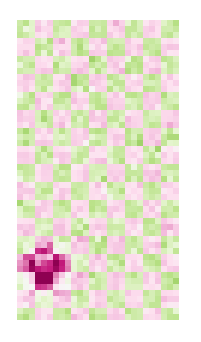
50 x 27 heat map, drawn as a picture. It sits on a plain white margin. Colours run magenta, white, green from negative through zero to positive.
One dip sinks in the bottom left. Overall the values sit about 50% of the way up the scale. A checkerboard runs through the table. The bottom left is the ninth with the lowest average. No lone cell stands out from its neighbours.
